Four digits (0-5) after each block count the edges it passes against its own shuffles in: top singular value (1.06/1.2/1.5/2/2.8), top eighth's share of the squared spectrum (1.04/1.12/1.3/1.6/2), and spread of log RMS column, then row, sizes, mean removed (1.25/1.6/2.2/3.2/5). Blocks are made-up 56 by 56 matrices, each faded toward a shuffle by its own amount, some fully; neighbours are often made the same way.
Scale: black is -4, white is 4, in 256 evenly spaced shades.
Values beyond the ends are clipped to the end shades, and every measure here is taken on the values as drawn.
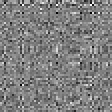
4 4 2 3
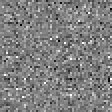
3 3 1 1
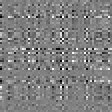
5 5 3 4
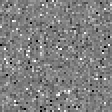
1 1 0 0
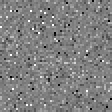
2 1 0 0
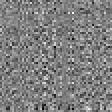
4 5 3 3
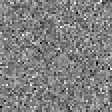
0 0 0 0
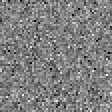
0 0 0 0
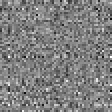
4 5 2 3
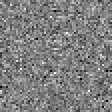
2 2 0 0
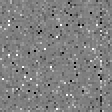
2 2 0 0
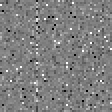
2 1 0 0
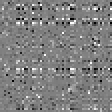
5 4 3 3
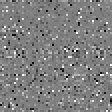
3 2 0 1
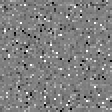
2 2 0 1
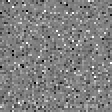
2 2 0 0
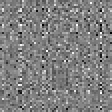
4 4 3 2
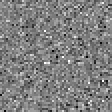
3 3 0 1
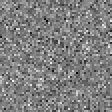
1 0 0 0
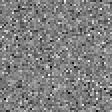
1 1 0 0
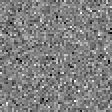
2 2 0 0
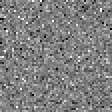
1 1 0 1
